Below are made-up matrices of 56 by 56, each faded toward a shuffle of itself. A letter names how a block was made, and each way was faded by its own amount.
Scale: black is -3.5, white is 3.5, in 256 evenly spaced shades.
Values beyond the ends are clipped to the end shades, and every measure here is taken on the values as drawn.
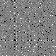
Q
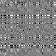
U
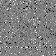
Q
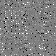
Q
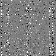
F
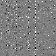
F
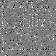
Q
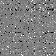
Q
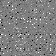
Q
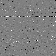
Q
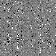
F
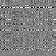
U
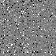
Q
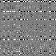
U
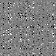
F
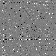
Q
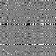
U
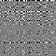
U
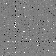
Q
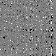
F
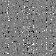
F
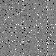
Q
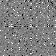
Q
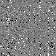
F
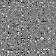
F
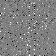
Q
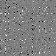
F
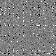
F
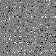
Q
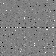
Q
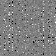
F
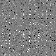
F
